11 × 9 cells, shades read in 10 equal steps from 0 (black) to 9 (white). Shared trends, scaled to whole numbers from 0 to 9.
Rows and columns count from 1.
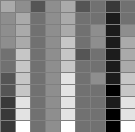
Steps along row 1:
down down up up down up down up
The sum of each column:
41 76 43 55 80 42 47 9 70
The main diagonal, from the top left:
6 6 4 5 7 4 5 0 8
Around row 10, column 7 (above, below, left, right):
4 4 4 0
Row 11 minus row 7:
-1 2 0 0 1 0 -1 -1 2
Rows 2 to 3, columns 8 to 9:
1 4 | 1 5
